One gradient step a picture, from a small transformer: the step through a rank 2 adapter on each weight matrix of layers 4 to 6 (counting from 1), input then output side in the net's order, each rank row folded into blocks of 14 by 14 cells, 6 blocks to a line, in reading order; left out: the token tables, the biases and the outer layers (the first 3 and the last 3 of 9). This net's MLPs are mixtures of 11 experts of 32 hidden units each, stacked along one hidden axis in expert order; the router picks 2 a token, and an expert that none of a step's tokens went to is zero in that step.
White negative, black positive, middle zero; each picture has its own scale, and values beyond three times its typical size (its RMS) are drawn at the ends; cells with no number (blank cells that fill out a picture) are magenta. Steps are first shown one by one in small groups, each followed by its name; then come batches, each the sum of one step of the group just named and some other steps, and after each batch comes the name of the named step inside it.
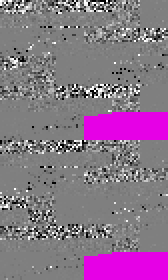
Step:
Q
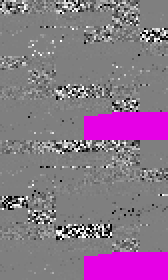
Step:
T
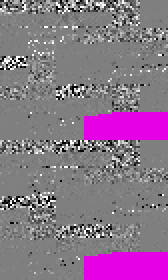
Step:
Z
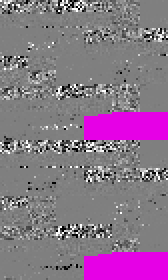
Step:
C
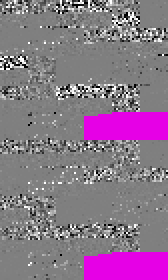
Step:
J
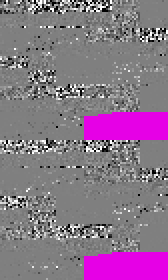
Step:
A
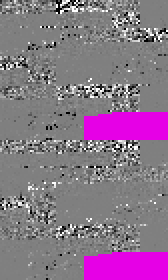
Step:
J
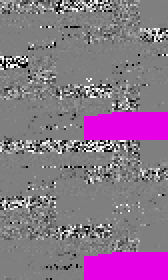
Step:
C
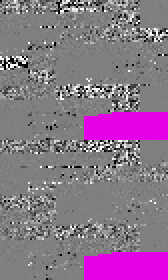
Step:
J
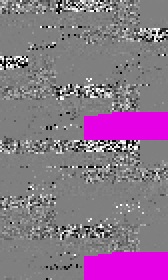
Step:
C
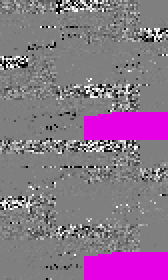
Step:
C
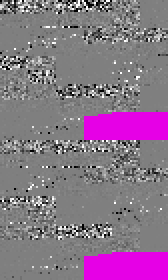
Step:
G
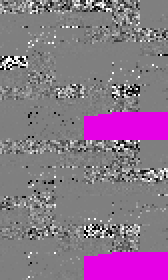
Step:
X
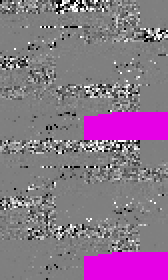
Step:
G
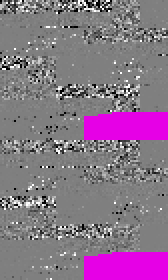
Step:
G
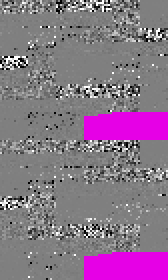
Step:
X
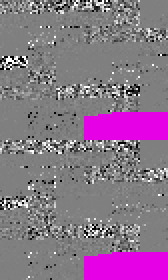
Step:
X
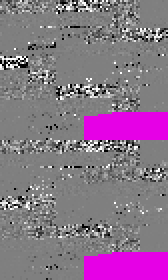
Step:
G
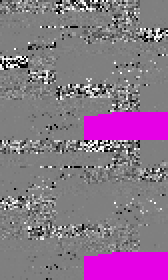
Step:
G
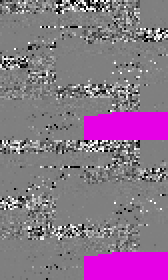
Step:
G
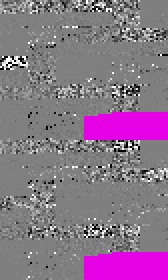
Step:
X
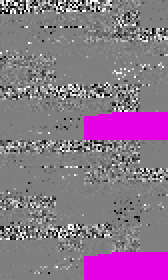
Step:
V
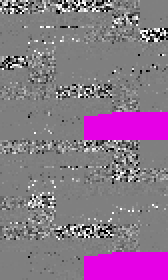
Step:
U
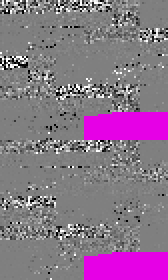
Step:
V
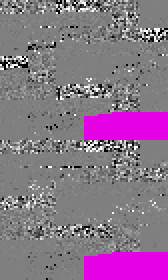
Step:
U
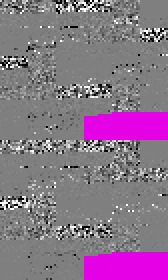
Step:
U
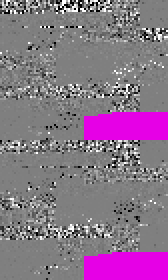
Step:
V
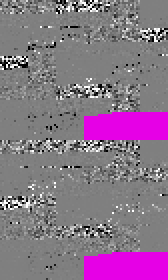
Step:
U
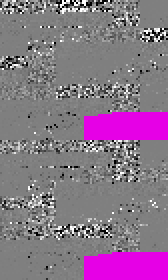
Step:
U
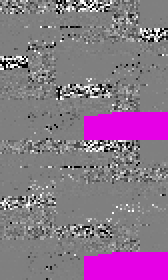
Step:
U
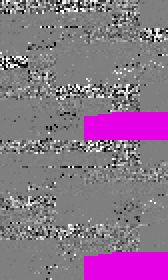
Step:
V
